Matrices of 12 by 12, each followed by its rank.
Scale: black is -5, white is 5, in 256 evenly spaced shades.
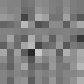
two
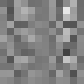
two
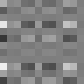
one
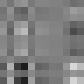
one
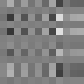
one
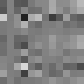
two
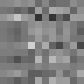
two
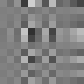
one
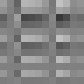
one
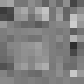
two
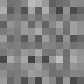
two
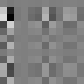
one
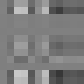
one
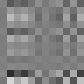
one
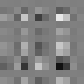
one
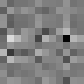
two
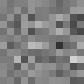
two
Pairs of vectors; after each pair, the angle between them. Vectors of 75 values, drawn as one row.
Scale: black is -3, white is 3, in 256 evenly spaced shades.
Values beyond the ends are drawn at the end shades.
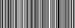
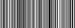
nearly opposite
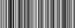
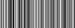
nearly parallel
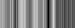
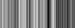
nearly parallel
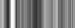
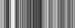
nearly parallel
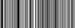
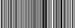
orthogonal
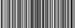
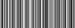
partly aligned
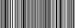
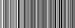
orthogonal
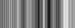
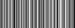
orthogonal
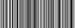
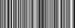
nearly opposite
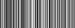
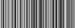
partly opposed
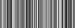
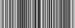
orthogonal
